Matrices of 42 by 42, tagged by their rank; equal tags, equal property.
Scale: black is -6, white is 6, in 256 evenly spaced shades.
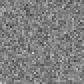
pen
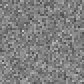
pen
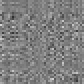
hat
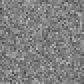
pen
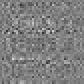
hat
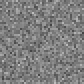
pen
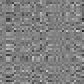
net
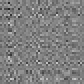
hat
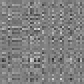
net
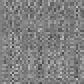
hat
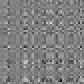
net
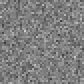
pen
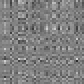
net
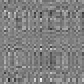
net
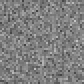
pen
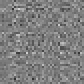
hat
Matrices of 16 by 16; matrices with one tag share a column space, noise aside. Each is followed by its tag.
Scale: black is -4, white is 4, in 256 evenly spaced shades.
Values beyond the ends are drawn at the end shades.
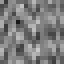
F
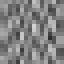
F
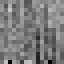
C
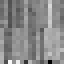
C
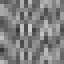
F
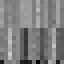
C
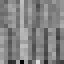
C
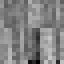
C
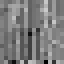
C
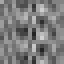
F
